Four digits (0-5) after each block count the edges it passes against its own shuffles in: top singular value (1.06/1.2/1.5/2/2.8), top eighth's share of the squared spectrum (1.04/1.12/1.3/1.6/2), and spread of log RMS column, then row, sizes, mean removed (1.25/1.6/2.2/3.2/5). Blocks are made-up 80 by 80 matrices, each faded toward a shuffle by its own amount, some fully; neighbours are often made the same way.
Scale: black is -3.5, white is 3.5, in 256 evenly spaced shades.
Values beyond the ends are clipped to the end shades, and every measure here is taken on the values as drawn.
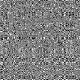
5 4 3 3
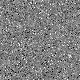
0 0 0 0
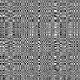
5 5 4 4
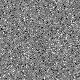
1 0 0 0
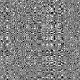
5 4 3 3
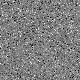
0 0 0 0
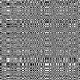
5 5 4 4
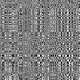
5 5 4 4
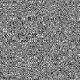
4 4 2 2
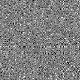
4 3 1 2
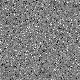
1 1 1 0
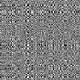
5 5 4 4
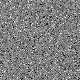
2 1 0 0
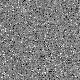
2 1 0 0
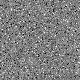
2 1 0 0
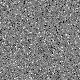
0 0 0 0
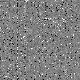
3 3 2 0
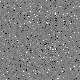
2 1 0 0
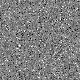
3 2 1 0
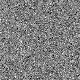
0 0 1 0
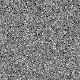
0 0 1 0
